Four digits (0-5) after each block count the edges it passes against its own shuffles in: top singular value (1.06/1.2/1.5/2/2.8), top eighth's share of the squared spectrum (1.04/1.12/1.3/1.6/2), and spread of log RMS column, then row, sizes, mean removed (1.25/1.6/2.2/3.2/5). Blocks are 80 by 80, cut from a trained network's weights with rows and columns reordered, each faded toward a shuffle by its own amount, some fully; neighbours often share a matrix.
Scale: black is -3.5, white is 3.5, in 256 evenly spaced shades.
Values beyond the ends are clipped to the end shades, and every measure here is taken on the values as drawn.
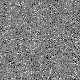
3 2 1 1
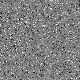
0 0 0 0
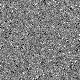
0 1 0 0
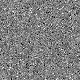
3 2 0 1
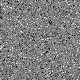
0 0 0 0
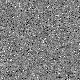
1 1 0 0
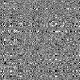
4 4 2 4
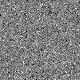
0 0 0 0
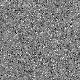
3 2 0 1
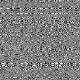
4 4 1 4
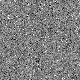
1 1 0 0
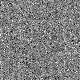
2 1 0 0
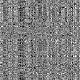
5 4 2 3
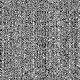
4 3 1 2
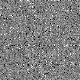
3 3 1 2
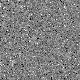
2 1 0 1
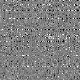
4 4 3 3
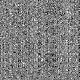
4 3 1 2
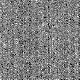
4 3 1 2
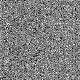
2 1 0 0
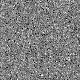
2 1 0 0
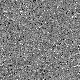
2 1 0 0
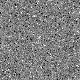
2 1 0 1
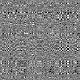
5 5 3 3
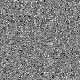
2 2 0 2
